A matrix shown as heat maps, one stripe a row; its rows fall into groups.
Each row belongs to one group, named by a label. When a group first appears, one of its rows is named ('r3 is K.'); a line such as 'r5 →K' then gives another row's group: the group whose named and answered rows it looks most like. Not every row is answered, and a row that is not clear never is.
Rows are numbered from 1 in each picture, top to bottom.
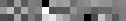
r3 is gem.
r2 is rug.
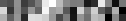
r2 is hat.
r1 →gem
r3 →hat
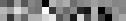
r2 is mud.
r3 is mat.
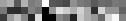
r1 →rug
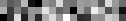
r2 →hat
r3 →gem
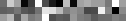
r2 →gem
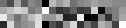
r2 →mud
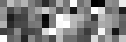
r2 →hat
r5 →gem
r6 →mud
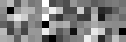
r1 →rug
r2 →mat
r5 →hat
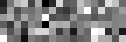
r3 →rug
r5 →hat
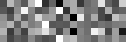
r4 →rug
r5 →hat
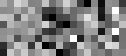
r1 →mud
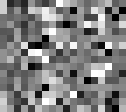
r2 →hat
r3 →gem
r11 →hat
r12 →gem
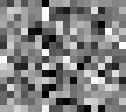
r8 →rug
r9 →mud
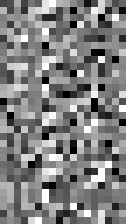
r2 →hat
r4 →mat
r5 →rug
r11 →mat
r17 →mat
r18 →hat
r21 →mat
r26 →hat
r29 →rug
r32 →hat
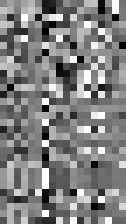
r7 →hat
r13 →mat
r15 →rug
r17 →hat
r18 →rug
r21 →rug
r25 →rug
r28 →mat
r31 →rug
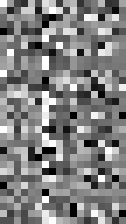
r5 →gem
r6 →rug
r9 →rug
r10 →rug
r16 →rug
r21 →gem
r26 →gem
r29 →rug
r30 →mat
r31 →hat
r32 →gem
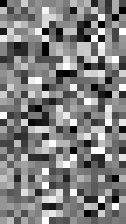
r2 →hat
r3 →gem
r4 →mud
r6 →mud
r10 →mud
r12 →hat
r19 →hat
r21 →gem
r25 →rug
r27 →rug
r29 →gem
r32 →rug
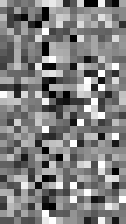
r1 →gem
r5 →rug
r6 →mat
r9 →gem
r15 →mud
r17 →hat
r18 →mat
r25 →gem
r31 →rug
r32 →gem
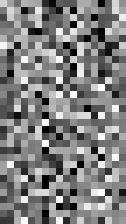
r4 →mat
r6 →mud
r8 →mat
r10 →mat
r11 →mat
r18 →rug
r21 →rug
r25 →mat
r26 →mat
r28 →hat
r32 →mat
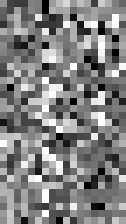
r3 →mat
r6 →gem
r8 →gem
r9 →gem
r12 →rug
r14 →gem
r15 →hat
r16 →rug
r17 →hat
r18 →gem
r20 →mud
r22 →rug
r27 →gem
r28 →rug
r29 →rug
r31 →rug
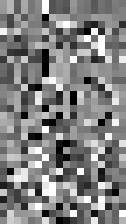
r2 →rug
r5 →mud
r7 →hat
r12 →gem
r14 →mat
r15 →mat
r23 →mud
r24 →hat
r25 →mat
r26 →mud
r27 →gem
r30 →hat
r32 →mud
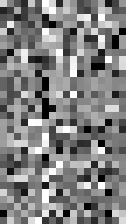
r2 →gem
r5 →hat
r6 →gem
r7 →gem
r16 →mat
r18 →hat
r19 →mud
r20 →rug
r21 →mud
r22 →hat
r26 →mud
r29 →rug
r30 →gem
